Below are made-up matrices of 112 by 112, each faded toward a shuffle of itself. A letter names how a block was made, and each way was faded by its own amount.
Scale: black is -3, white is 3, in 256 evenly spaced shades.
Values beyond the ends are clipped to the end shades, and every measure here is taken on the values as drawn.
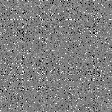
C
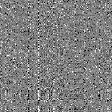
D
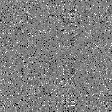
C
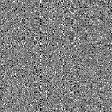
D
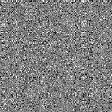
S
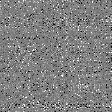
C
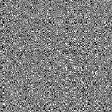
D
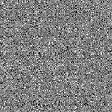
S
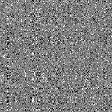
D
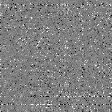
C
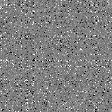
C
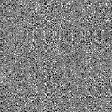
D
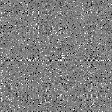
C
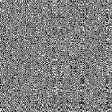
D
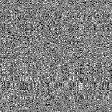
S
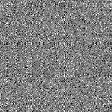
S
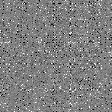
C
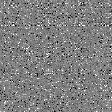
C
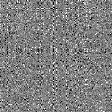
D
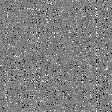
C
